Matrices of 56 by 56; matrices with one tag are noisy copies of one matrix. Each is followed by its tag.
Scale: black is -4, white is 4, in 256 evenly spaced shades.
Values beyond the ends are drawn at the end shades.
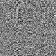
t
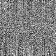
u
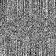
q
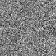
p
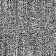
u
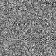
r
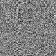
t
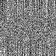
q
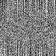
q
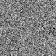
p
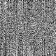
u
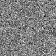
p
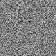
t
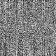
u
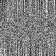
q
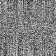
u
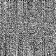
u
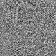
t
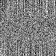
q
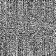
u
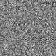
r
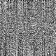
u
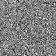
r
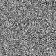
r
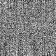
u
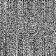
u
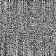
u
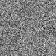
p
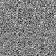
t
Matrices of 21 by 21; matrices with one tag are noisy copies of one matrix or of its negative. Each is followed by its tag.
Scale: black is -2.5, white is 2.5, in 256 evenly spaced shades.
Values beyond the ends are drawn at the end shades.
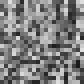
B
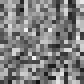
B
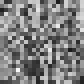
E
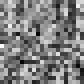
B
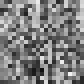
E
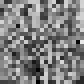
E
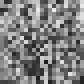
E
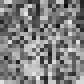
E
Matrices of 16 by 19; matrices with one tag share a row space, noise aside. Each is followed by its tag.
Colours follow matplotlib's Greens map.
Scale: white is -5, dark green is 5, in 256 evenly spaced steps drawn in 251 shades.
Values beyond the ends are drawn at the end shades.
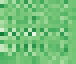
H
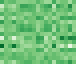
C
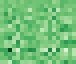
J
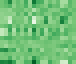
H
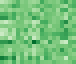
H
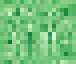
J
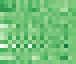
H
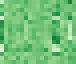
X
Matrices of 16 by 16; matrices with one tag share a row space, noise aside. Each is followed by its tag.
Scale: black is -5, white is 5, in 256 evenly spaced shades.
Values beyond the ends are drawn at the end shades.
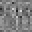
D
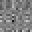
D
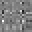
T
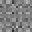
D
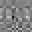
D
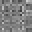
T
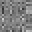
T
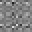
D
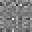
D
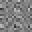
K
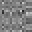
T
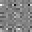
K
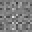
D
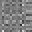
T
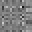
T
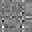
T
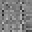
T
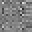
T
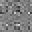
K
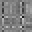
T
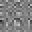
K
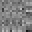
T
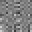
K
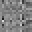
T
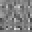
K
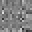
T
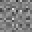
D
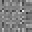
T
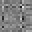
T
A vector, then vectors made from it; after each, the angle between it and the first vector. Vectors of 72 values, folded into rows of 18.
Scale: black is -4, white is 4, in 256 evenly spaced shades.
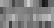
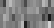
partly opposed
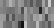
orthogonal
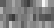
nearly opposite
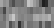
nearly parallel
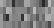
partly aligned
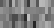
partly opposed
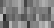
partly opposed
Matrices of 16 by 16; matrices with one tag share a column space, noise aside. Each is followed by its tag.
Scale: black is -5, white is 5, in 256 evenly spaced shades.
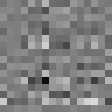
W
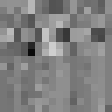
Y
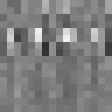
Y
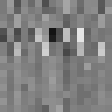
Y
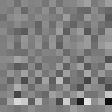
W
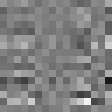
W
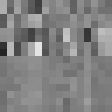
Y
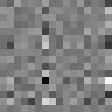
W
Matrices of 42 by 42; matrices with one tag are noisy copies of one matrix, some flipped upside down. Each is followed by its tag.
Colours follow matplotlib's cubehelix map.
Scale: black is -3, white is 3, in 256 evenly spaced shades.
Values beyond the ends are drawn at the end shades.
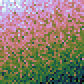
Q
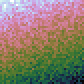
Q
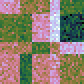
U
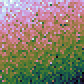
Q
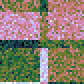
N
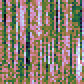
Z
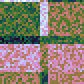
N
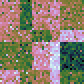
U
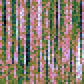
Z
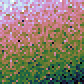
Q
